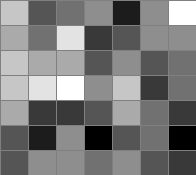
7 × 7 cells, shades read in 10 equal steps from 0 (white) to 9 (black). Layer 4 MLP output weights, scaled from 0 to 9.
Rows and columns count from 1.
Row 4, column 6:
7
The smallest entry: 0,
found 2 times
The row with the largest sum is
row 6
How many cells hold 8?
2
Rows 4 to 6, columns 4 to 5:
4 2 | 6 3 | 9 6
